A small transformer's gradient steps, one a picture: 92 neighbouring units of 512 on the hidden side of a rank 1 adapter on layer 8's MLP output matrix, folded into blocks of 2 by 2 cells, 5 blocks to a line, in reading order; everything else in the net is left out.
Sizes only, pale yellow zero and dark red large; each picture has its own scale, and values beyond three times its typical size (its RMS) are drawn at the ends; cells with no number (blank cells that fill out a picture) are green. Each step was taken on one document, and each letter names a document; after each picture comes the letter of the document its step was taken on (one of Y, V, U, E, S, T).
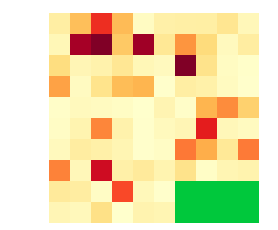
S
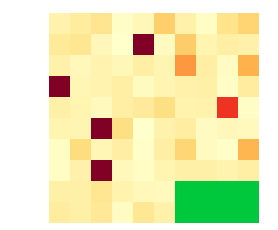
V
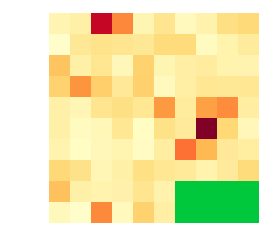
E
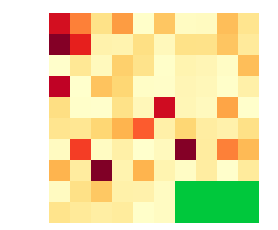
V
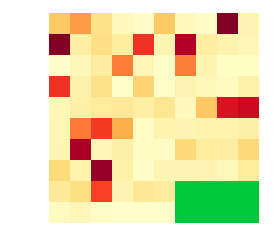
V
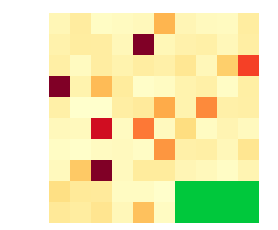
V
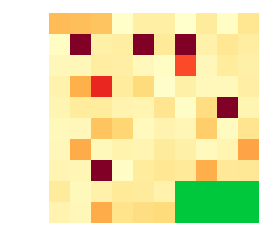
S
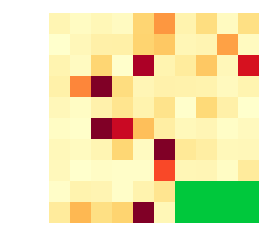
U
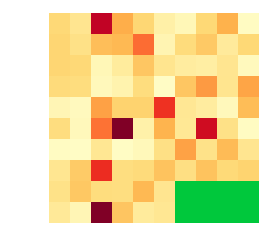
E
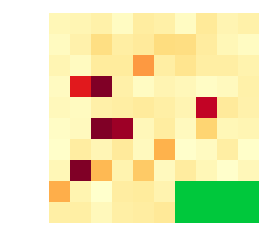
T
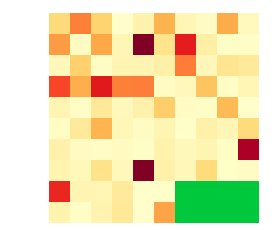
S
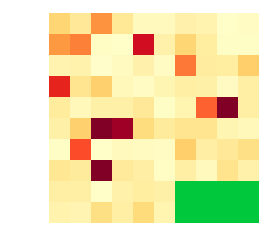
V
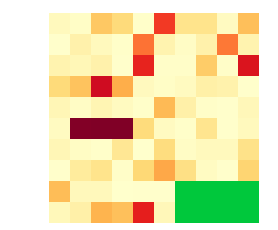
U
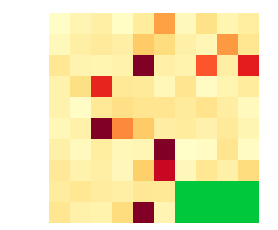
U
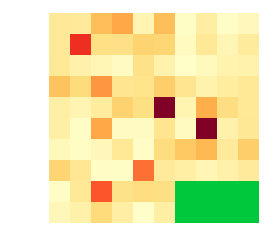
E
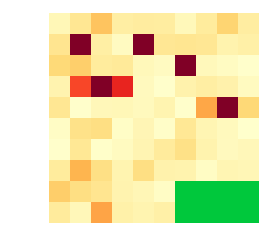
S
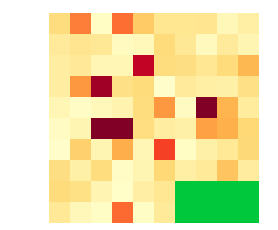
E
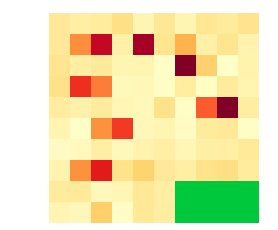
S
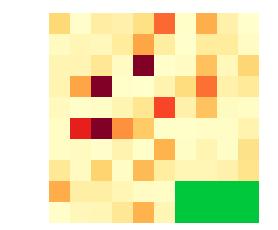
U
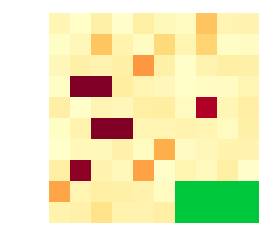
T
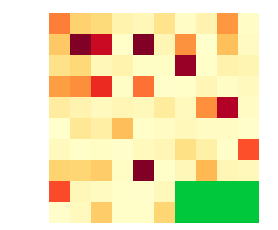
S
